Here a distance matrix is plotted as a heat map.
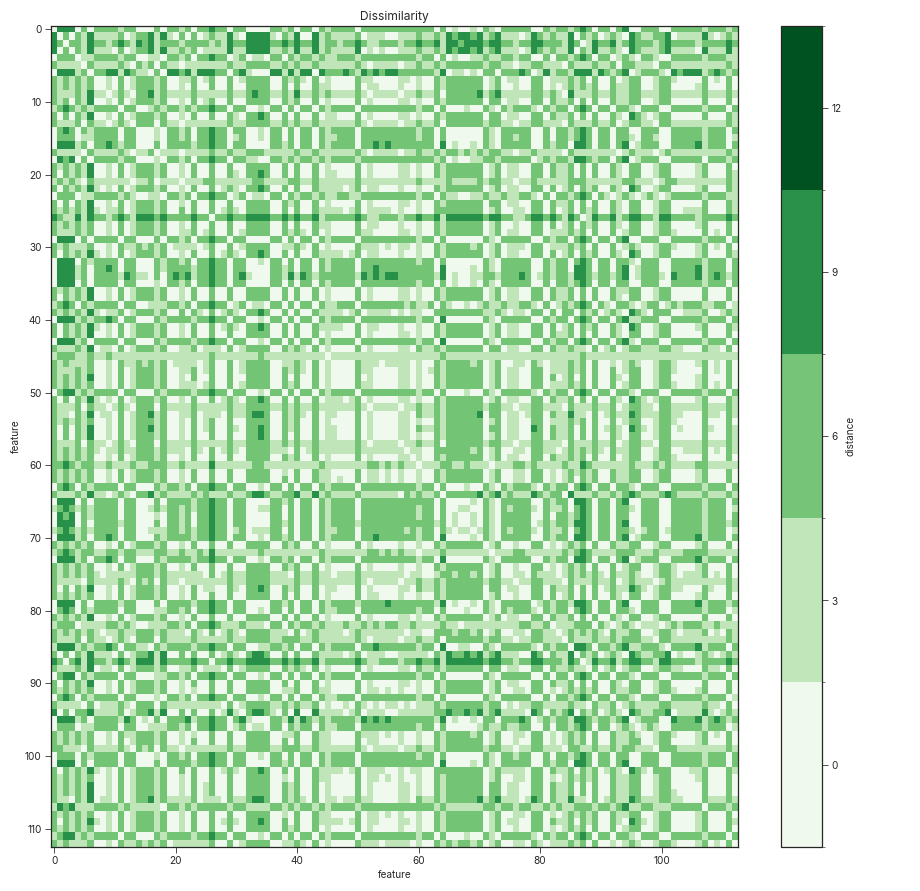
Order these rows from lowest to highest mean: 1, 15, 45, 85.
45, 15, 1, 85
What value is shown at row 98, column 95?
6
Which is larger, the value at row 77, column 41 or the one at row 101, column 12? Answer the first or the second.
the second
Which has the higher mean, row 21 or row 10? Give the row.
21
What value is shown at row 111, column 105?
6
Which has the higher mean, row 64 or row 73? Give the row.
64
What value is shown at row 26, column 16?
9
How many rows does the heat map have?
113
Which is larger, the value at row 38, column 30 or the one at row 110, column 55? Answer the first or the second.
the first
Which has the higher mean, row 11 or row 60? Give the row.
11
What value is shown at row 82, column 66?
3
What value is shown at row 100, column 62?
6
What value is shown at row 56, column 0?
6
